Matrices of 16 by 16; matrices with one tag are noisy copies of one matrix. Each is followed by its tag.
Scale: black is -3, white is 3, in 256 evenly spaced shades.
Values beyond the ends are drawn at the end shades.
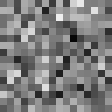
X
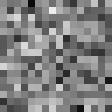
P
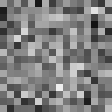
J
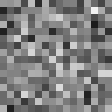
J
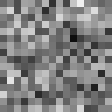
X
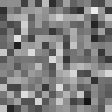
J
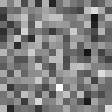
J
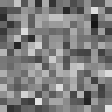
J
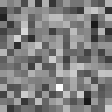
J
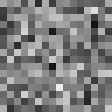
J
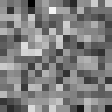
P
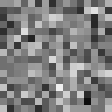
J
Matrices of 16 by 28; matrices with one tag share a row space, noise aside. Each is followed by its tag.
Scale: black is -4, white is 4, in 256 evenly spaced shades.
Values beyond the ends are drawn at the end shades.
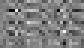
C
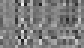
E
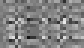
C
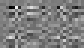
C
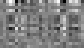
C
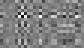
E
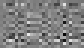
C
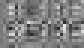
C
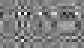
E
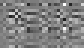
C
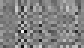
E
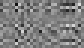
E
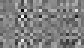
E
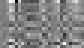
C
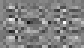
C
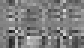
C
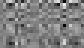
C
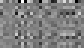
E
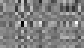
E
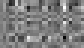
C
